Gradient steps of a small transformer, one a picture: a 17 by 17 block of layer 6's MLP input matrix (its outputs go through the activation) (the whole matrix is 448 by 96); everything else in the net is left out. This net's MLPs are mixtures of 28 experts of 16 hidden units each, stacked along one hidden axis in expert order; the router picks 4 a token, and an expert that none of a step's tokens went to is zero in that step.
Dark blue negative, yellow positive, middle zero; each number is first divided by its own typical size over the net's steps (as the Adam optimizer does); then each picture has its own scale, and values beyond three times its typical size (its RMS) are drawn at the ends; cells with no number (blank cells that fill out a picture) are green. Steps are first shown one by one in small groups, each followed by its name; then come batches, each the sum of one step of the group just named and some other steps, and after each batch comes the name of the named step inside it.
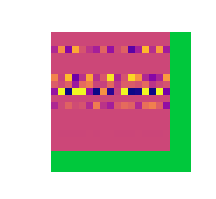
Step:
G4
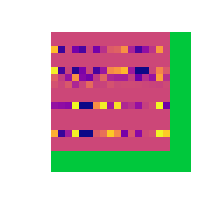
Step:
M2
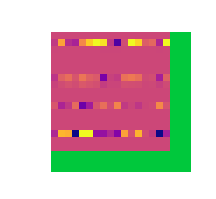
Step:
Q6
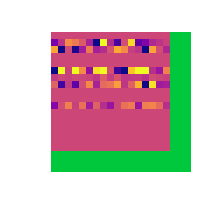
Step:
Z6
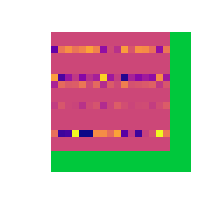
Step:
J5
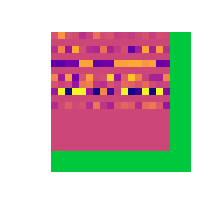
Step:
G4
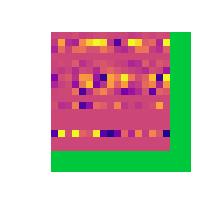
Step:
Q6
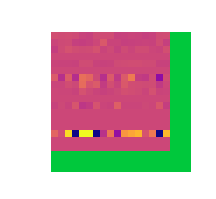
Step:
J5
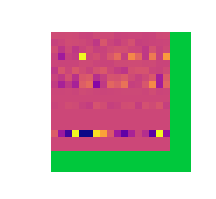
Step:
Z6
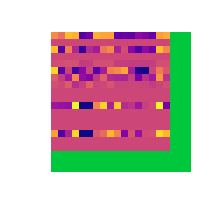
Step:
M2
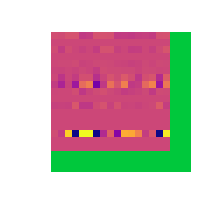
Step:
M2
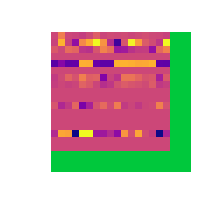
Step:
Q6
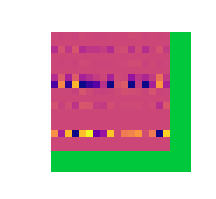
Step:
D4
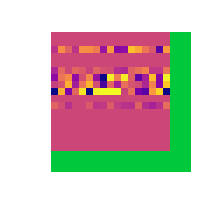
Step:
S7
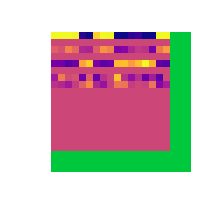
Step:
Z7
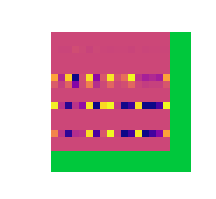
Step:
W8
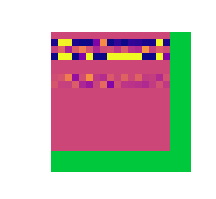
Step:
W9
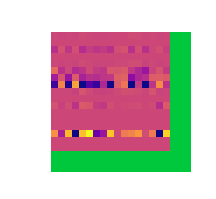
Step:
D4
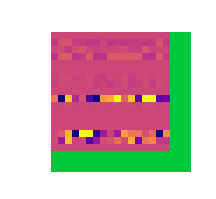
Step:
W9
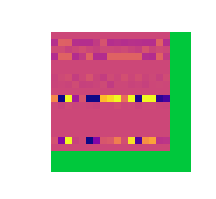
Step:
W9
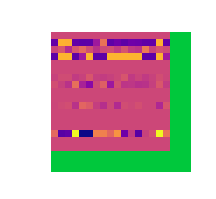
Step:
W9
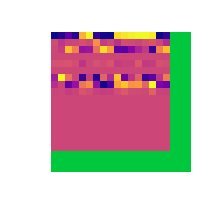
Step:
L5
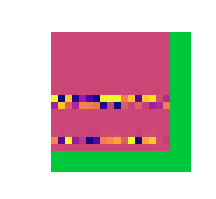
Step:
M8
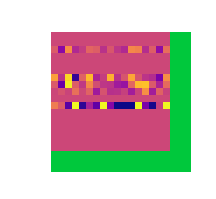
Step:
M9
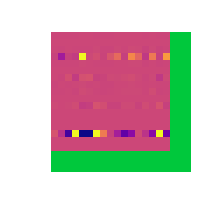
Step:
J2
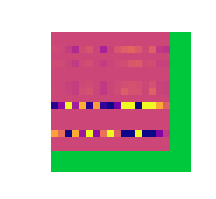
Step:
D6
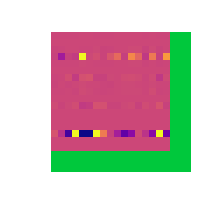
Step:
J2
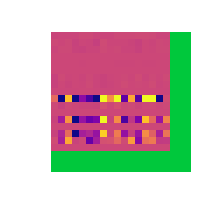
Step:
L5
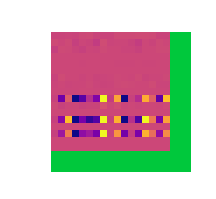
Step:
L5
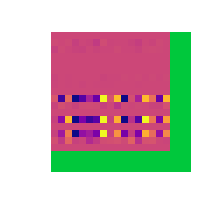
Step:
M8
